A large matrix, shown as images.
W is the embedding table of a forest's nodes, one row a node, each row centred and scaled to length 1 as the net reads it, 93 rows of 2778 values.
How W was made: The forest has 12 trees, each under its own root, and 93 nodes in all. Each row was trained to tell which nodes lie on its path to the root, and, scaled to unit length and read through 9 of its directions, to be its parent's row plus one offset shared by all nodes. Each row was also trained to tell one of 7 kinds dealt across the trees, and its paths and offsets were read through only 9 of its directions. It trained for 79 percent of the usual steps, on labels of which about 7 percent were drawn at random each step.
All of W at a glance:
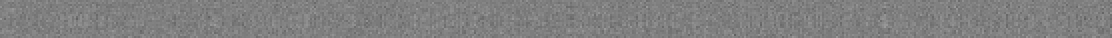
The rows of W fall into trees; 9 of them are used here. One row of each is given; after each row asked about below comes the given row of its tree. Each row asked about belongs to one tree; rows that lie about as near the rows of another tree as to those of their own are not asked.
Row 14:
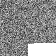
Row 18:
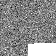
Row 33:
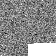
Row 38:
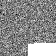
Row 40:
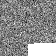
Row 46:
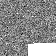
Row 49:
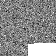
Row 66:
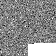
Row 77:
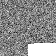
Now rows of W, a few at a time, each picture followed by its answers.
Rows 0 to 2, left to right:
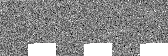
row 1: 33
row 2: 66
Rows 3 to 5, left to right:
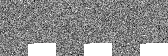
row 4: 33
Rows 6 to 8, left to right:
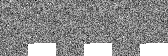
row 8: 40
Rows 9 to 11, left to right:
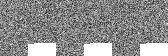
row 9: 38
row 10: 18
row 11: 77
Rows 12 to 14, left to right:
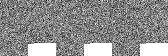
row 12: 77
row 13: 66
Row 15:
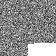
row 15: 18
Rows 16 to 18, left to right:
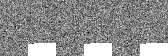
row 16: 38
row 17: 40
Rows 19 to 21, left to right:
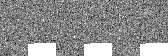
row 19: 49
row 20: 77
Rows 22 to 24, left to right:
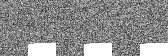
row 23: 14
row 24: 33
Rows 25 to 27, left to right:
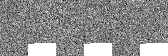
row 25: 77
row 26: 38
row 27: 14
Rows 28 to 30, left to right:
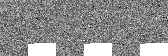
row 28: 46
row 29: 18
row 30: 33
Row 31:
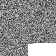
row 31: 33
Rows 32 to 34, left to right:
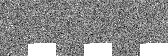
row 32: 49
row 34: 14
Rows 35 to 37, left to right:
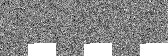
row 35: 49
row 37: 33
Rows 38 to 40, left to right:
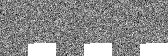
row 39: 49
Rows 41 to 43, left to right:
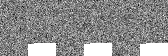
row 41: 77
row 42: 66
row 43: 49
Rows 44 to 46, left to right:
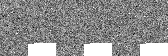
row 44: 49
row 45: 40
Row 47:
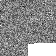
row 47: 66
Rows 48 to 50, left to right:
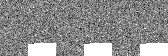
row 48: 66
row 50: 40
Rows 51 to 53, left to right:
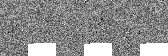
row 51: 33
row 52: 18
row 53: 40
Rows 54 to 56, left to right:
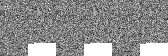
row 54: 66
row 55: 66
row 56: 38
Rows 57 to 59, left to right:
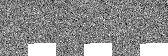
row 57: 66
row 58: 14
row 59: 49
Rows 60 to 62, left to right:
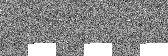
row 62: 38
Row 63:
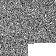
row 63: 49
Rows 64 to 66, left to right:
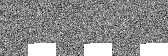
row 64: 66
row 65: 77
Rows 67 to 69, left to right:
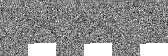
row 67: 49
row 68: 49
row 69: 40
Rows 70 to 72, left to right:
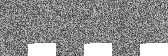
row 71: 66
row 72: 14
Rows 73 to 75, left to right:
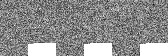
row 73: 33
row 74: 77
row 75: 46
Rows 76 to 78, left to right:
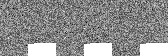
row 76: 40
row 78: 77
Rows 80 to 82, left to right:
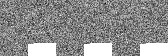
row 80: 46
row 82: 33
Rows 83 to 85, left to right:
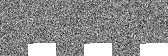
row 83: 33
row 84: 46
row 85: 40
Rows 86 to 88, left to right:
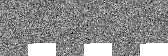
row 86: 33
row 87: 40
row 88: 40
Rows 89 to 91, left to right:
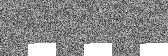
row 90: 40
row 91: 14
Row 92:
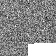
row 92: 66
